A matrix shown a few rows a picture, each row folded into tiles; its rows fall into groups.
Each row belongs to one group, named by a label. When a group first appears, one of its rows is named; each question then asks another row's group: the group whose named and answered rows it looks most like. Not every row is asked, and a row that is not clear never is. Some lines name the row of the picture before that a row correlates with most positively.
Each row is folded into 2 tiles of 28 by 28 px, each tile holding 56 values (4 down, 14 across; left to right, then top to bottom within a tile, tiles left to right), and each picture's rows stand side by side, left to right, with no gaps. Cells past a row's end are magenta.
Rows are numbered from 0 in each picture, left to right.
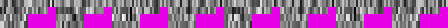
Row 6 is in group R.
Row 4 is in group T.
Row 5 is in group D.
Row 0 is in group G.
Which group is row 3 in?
D
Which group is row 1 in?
T
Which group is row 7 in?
G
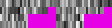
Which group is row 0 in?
R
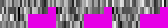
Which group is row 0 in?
R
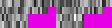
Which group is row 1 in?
G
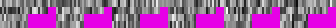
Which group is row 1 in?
G
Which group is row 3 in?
T
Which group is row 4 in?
D
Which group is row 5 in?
G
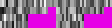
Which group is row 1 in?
D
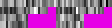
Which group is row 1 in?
R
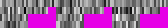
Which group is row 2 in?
R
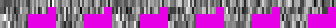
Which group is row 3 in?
T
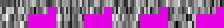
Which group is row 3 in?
R
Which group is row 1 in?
D
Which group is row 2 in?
G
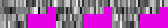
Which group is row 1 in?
T
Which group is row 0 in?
T
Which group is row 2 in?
D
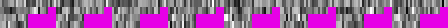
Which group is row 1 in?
G
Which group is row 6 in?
T
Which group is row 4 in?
G
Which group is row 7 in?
G
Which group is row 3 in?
T
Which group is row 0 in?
T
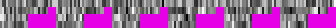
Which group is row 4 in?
D
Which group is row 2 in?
G
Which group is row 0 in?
D
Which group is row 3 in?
T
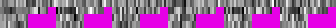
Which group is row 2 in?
D
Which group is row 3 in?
G
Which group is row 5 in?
R
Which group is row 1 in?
R
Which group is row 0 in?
T
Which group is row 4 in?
R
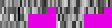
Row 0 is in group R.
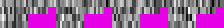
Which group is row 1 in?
T
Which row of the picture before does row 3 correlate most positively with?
0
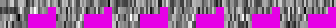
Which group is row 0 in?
T
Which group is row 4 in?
D
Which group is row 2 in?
G
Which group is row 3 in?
G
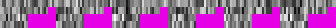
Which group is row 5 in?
G
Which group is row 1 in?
T
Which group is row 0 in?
D
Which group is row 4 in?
R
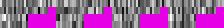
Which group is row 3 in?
D
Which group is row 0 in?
D
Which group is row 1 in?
T
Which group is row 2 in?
D
